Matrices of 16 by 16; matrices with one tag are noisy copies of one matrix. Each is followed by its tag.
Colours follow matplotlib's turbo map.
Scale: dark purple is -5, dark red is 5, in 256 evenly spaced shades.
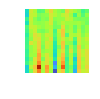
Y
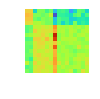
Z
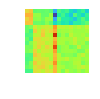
Z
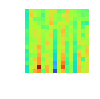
Y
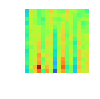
Y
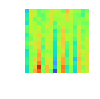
Y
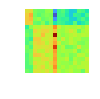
Z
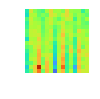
Y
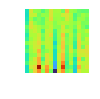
Y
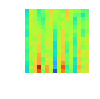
Y
